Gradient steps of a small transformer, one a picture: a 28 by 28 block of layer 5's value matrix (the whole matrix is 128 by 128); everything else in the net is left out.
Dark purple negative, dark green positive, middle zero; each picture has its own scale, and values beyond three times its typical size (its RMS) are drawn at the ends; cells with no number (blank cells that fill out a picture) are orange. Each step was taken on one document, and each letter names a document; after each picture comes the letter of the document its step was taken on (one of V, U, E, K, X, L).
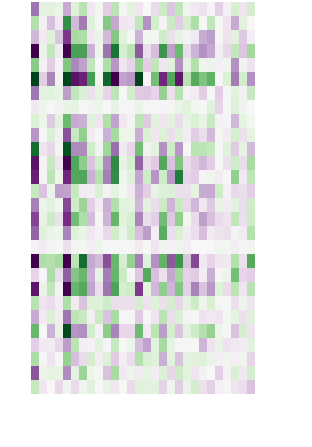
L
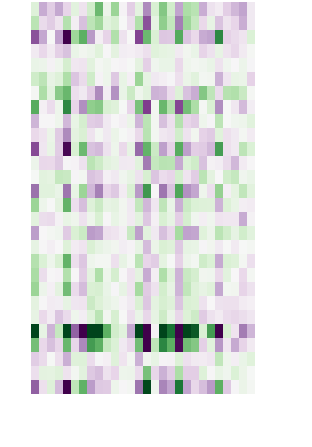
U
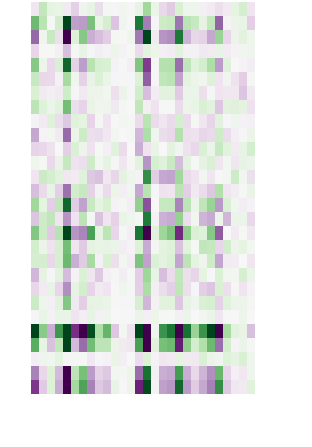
U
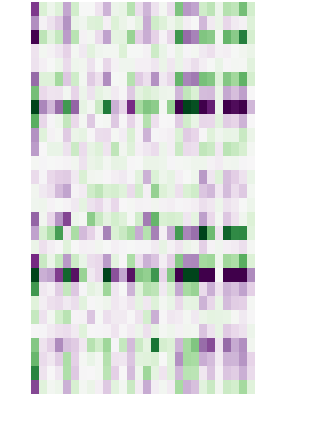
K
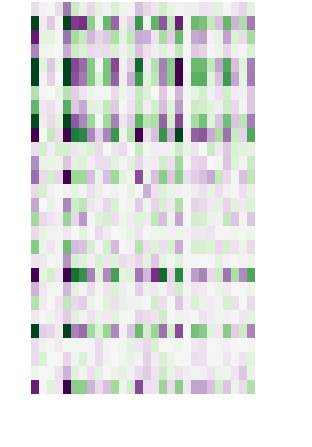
L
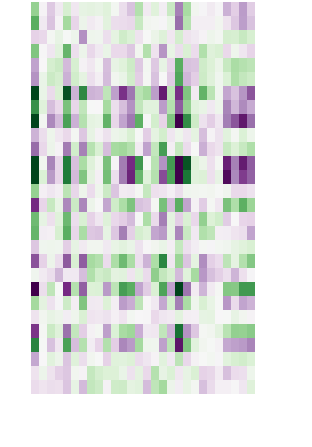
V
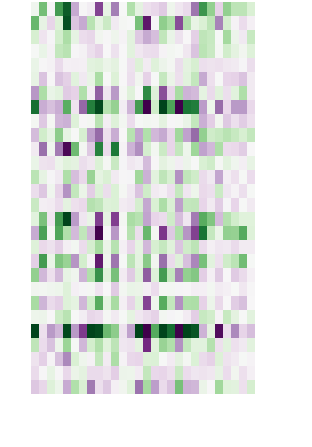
U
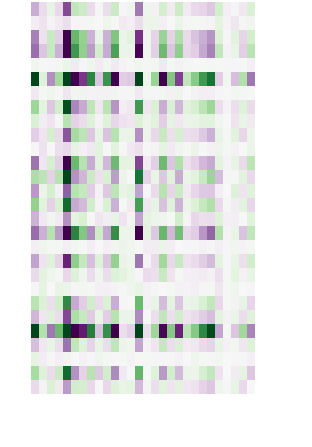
L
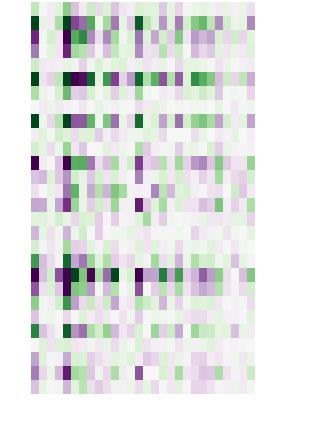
L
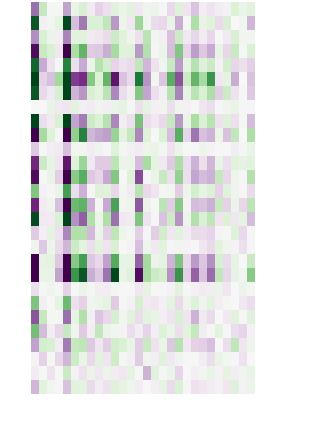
L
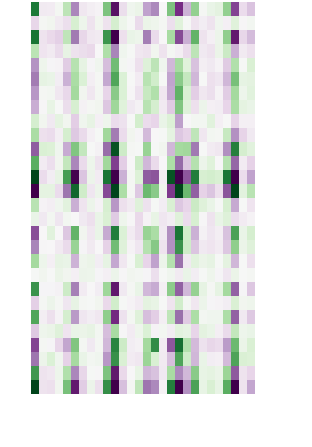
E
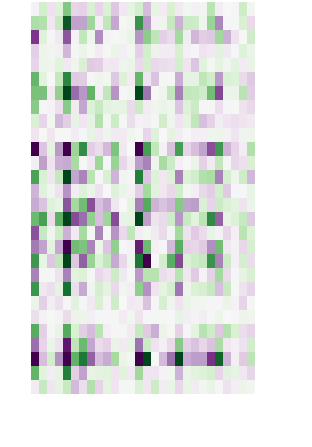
U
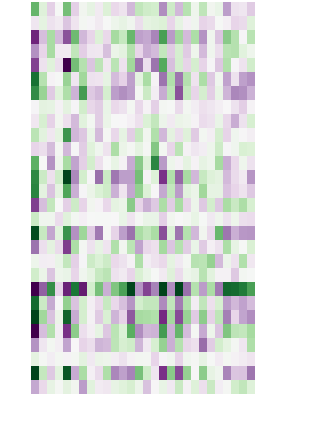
V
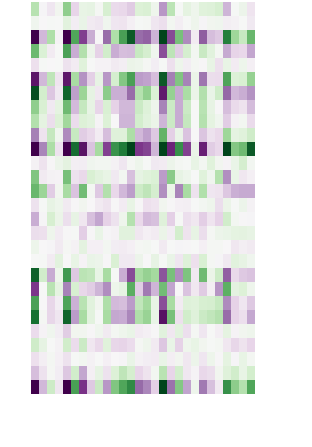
V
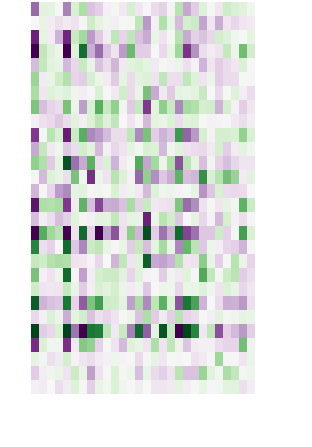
U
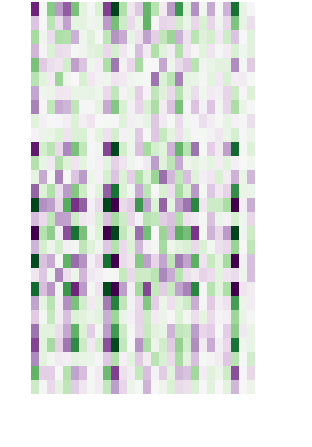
E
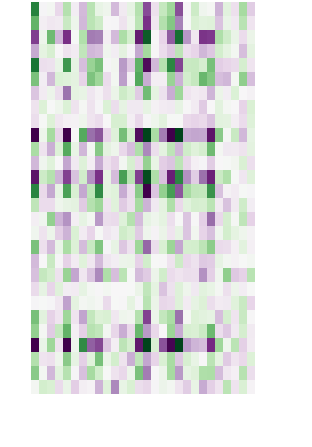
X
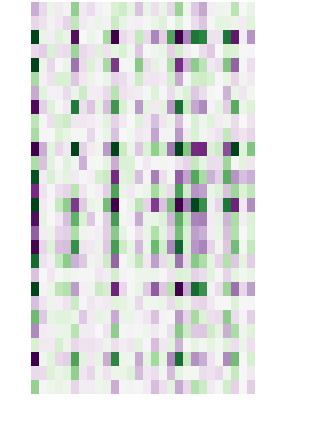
E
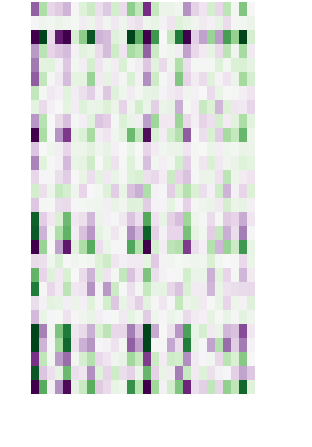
K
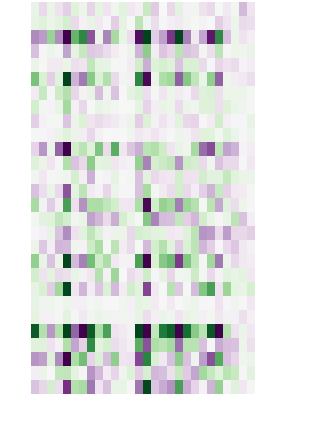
U
